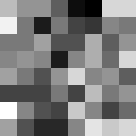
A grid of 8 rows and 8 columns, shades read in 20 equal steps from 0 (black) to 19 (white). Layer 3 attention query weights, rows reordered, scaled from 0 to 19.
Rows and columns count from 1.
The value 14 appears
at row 1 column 1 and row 6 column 6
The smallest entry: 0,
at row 1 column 6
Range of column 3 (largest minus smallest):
10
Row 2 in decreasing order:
18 10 9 9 9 5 4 2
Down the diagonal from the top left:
14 9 12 2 16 14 5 16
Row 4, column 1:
10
